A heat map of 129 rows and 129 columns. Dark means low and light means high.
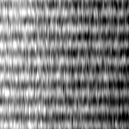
The histogram is bell-shaped. Stripes running across repeat 8 times from top to bottom. The field climbs toward the left.
